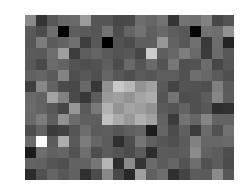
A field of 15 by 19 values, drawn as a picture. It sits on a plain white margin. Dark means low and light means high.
Stripes: none. Slope: none. Seam: none. Odd patch: higher, in the centre. Odd rows or columns: none.
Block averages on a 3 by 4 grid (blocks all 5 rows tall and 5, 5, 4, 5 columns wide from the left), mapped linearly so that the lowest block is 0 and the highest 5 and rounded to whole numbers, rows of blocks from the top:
1021 / 2541 / 1101
